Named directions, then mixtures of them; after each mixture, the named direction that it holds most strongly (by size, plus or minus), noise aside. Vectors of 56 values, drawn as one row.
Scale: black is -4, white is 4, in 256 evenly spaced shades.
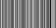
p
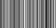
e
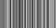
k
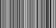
e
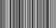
k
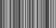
e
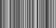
e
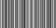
p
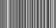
k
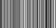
e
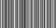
p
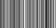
e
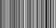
e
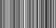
e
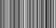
e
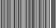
p
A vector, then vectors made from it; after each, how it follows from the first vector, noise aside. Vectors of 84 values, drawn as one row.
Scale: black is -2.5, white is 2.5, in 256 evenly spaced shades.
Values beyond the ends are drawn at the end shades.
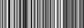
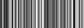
wrapped around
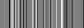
partly zeroed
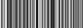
wrapped around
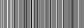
partly zeroed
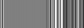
partly zeroed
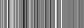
partly zeroed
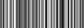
wrapped around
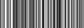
wrapped around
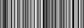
wrapped around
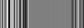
partly zeroed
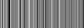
partly zeroed
